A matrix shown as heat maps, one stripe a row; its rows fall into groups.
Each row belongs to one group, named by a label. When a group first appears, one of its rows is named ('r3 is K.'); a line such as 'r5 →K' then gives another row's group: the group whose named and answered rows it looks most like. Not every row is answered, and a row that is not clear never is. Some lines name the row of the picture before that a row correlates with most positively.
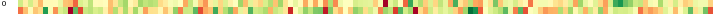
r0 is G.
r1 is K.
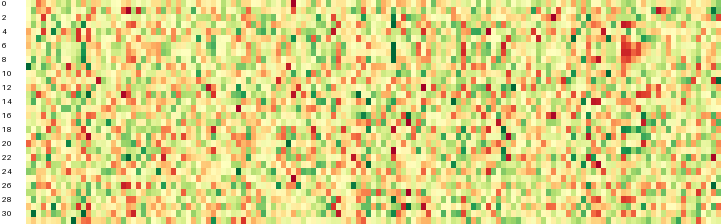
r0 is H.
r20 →K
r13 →H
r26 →H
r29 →K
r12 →K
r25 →H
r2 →K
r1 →H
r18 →G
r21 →G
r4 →K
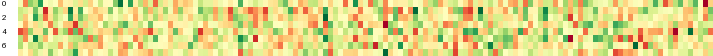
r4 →K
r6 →K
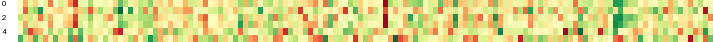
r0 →G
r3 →G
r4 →H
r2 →G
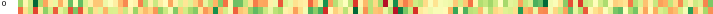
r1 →K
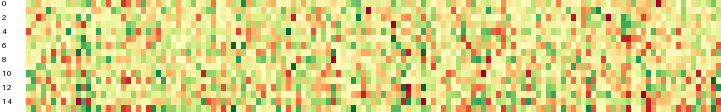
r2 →H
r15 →H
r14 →K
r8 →K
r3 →G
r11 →H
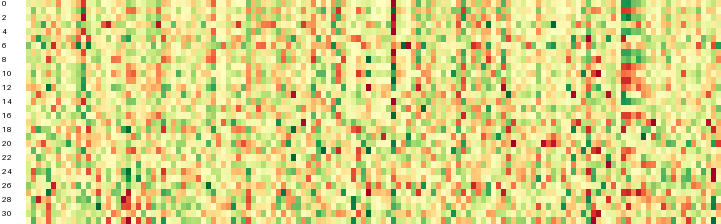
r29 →H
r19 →K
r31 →H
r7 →G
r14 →G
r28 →H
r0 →G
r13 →H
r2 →G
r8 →G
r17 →H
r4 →G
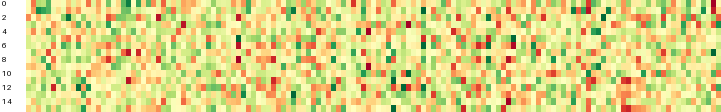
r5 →K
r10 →K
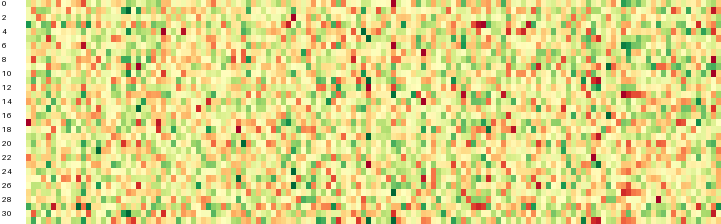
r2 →H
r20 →H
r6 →G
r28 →K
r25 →K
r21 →H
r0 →G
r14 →K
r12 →G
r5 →G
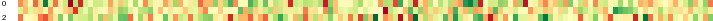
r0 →K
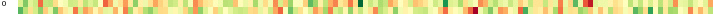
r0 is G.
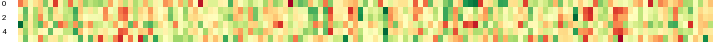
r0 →K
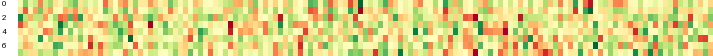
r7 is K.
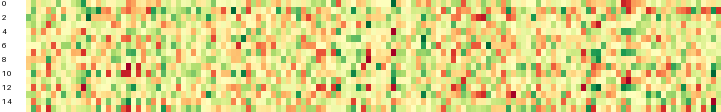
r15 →H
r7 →G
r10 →H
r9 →H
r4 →G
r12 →G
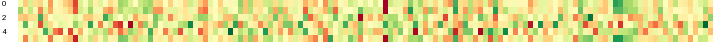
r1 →G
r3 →H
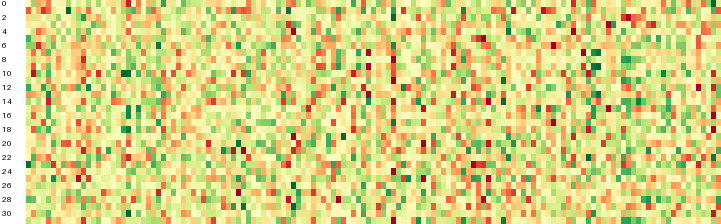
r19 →H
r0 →H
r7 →G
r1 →K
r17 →K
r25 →K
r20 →K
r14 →G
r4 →H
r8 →G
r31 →G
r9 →G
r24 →G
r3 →H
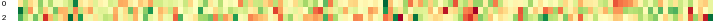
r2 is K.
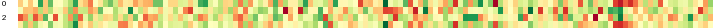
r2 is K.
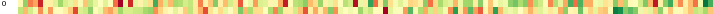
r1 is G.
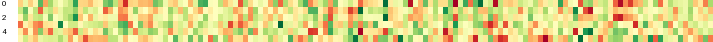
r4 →G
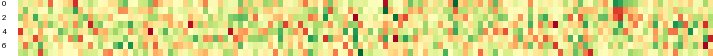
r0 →G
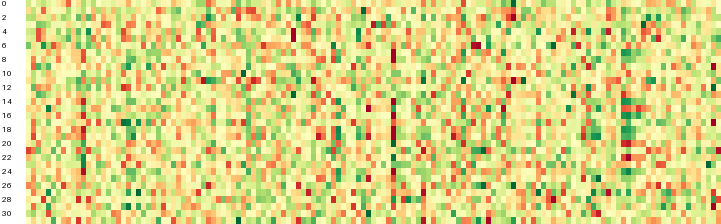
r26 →K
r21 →K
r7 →G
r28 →K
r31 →K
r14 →G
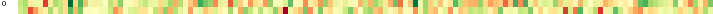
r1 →H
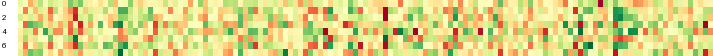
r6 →G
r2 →G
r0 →H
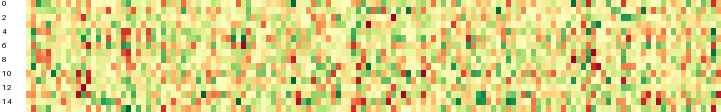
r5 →H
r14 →K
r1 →K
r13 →K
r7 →H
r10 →K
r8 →H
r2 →G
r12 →G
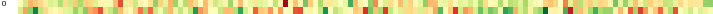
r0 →H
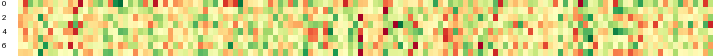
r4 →G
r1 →G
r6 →K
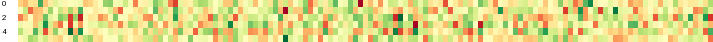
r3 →K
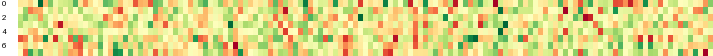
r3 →K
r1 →H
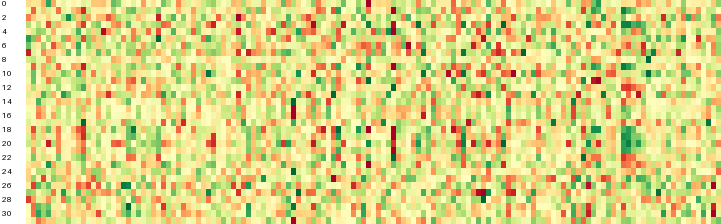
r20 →G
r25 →K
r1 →G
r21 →G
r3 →G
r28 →K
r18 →G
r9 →G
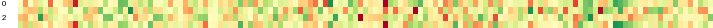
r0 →G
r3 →G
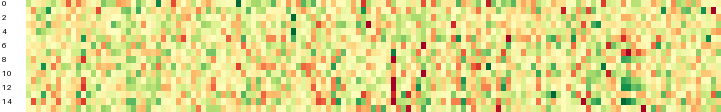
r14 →G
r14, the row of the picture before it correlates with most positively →0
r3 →G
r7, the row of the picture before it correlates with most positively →2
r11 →G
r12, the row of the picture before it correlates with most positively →3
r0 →K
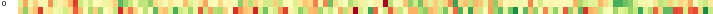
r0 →G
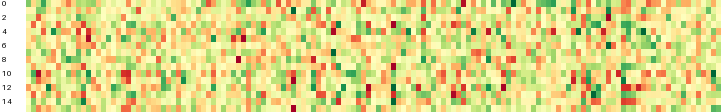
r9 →G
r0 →K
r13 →G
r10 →H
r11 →H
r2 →H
